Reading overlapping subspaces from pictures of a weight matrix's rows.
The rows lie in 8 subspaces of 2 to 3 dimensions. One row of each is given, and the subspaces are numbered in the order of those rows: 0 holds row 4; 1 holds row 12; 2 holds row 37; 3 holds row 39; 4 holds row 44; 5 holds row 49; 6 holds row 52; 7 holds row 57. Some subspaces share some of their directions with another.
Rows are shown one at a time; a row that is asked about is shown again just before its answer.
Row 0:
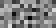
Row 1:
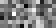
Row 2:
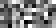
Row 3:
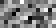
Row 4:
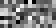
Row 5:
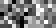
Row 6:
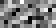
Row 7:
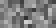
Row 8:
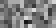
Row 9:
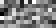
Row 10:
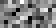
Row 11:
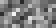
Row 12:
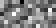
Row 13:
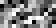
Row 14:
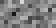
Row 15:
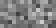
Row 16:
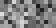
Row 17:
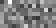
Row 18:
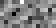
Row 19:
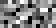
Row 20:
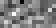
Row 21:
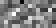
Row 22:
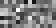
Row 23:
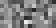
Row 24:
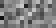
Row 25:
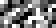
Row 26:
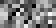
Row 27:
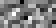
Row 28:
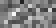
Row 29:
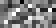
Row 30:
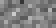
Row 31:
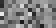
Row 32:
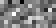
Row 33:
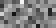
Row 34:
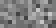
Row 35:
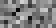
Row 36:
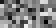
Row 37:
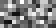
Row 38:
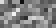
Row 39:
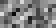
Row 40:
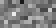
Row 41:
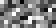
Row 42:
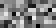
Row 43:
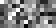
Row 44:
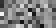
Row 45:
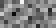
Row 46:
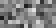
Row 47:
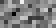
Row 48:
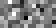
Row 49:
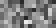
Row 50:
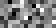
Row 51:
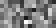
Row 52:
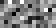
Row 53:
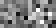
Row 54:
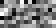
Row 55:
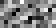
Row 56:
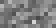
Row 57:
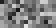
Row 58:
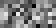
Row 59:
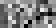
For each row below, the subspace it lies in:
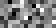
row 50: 6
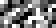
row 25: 3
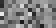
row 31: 4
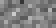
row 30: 1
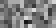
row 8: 5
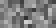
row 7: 5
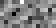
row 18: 1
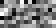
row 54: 0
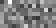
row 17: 6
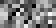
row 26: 7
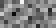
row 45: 1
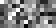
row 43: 7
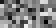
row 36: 7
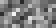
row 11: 3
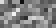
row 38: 7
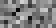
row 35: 0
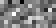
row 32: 6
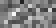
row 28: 4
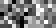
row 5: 3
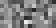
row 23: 5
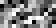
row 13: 1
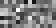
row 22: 0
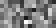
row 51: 5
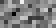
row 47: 7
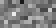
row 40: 3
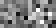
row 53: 2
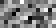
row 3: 2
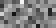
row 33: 1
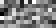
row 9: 0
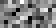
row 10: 0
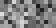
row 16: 3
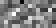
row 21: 4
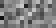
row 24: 4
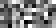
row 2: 5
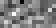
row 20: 2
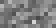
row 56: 1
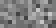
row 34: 2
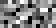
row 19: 0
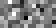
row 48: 6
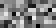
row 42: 7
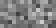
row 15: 2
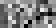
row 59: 7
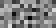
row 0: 5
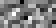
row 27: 6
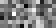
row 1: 4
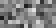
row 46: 4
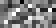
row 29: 4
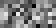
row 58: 7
